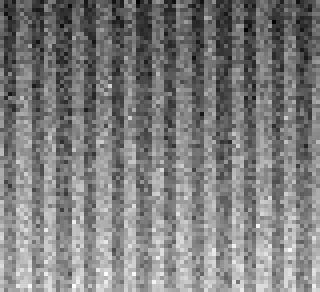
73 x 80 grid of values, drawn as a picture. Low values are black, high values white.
Slope: up to the bottom. Stripes: upright, repeating 12 times. Histogram: bell-shaped.
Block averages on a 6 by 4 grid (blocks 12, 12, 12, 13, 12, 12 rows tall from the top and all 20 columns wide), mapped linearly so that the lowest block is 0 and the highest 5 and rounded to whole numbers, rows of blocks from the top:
0 0 0 0
1 1 1 1
2 2 2 2
3 3 3 3
4 4 4 4
5 5 5 5
